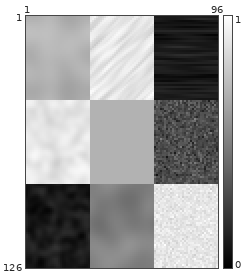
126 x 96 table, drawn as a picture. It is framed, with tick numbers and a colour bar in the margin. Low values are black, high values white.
The table splits into 3 rows of 3 panels. Panel 1,1: high, smooth, faint in contrast. Panel 1,2: very high, slanting up to the right, faint in contrast. Panel 1,3: very low, streaked across, faint in contrast. Panel 2,1: very high, blotchy, faint in contrast. Panel 2,2: high, flat. Panel 2,3: low, fine-grained. Panel 3,1: very low, blotchy, faint in contrast. Panel 3,2: middling, smooth, faint in contrast. Panel 3,3: very high, fine-grained, faint in contrast.
